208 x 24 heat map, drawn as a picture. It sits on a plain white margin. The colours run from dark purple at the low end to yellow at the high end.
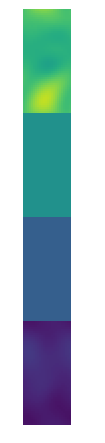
It is made of 4 by 1 panels. Panel 1,1: high, smooth. Panel 2,1: middling, flat. Panel 3,1: low, flat. Panel 4,1: very low, smooth, faint in contrast.
